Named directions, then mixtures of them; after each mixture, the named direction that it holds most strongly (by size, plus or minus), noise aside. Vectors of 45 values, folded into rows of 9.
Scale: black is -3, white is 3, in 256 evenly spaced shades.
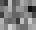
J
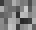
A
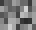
A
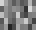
A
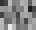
J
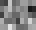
J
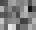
A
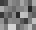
A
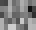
J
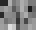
J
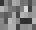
A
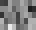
J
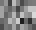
J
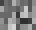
A
